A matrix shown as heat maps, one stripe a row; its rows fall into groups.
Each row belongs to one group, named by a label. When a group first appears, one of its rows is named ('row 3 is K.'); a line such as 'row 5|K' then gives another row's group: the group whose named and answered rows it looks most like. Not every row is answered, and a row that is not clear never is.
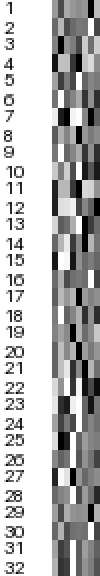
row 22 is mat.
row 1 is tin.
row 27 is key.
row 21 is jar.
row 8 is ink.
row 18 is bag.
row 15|key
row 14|jar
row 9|bag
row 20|ink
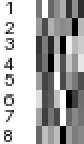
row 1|bag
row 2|tin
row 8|ink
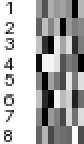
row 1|tin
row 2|ink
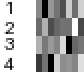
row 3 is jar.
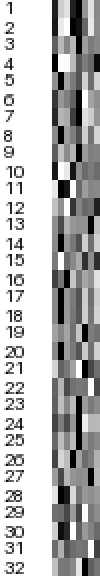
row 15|bag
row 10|key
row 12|mat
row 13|tin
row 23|ink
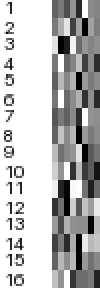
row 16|mat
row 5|ink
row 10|mat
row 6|bag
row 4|bag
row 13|tin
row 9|jar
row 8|ink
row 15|ink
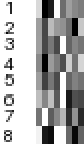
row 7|bag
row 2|tin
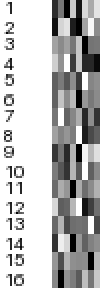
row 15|tin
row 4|mat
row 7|bag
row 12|jar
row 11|key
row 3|jar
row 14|key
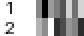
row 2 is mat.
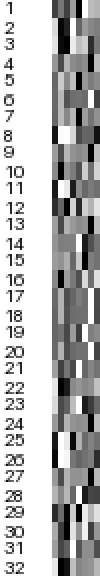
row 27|tin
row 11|key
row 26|key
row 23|jar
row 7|ink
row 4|tin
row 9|tin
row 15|jar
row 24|tin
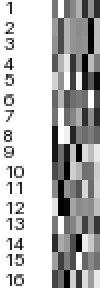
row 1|bag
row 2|tin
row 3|tin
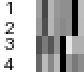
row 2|tin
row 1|tin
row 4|ink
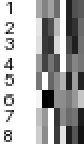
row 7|mat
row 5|bag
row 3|jar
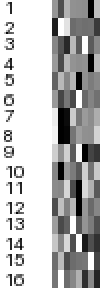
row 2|key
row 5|ink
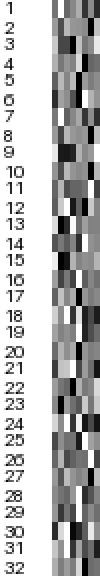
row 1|bag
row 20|ink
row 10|tin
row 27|tin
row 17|ink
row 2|tin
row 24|mat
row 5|ink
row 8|tin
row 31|mat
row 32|jar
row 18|mat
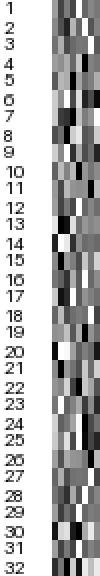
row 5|key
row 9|mat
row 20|key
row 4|jar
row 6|mat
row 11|tin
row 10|ink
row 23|bag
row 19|jar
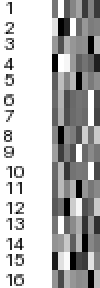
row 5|ink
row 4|key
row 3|tin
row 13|bag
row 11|ink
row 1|bag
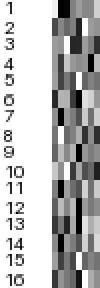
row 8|bag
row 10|mat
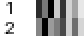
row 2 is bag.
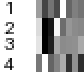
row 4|bag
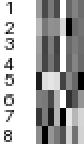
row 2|jar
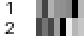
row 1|tin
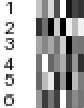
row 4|bag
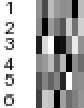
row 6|key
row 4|jar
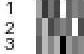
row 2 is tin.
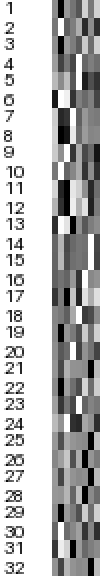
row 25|tin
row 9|mat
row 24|mat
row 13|key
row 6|key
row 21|tin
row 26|jar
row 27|tin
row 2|bag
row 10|bag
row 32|tin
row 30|bag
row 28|jar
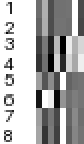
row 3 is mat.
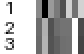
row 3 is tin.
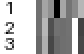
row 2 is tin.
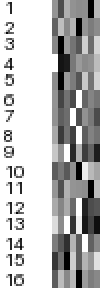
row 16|ink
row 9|mat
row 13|mat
